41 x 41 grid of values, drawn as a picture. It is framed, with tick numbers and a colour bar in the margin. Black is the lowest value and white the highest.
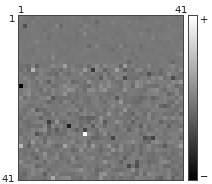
There is no overall slope. No single row or column stands out from its neighbours. Fine speckle covers the field. The top right is the calmest part. Neither half mirrors the other. There are no regular stripes. The top part is calmer, up to a seam about 30% of the way down. A few values lie far out on both sides of the bulk.
